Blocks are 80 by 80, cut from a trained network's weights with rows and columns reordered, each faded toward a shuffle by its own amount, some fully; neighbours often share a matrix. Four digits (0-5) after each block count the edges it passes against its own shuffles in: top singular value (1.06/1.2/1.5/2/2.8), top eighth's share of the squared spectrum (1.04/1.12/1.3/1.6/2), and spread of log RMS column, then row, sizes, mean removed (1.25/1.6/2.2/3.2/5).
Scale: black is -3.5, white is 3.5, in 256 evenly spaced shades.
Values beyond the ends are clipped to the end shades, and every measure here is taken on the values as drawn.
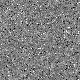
0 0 0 0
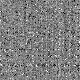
2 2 0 2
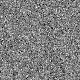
0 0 0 0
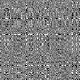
4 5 3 3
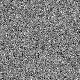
0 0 0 0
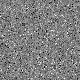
0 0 0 0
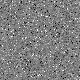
0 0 0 0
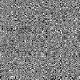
3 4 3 2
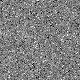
0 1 0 0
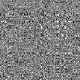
3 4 2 3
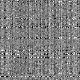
4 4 1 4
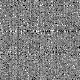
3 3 0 2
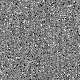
1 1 0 0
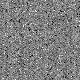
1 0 0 0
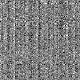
4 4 1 3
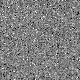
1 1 0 0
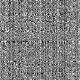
4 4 0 3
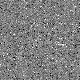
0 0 0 1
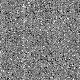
2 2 0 1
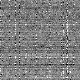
4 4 3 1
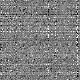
4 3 3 1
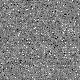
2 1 0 0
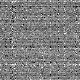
4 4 3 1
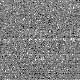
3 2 2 0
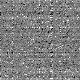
3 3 2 1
